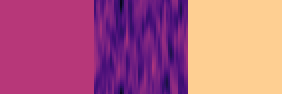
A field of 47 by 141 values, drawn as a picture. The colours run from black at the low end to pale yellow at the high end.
It is made of 1 by 3 panels. Panel 1,1: middling, flat. Panel 1,2: low, streaked downward. Panel 1,3: very high, flat.
